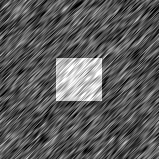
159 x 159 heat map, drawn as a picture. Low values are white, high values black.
The centre is the ninth with the lowest average. Most values sit high, with a long tail of low ones. In the centre lies a patch that is lower than the rest. There is no overall slope.
